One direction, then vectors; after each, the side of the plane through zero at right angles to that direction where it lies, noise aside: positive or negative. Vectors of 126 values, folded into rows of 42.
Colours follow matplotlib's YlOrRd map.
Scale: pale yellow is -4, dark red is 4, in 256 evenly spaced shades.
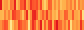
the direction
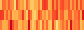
negative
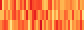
positive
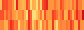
negative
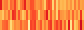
positive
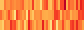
negative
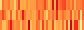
negative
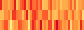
positive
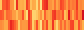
negative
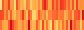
negative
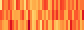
negative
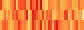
positive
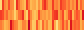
negative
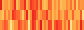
positive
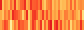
positive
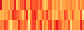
positive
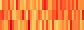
negative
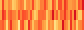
negative
